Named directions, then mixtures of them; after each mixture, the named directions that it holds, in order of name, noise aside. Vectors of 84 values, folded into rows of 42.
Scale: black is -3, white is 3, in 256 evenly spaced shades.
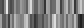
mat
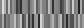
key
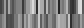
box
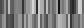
box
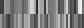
box, mat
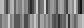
box, mat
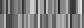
box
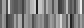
box, key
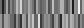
key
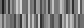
key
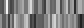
mat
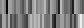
box, mat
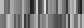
box, mat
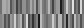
key, mat
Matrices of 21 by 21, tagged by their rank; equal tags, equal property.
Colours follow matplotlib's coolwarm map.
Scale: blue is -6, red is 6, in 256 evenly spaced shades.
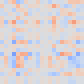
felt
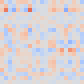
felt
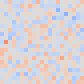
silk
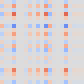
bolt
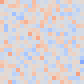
silk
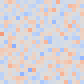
silk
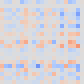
felt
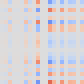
bolt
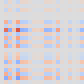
bolt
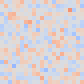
silk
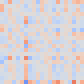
felt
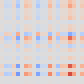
bolt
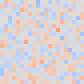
silk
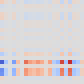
bolt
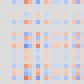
bolt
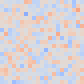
silk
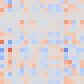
felt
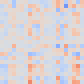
felt
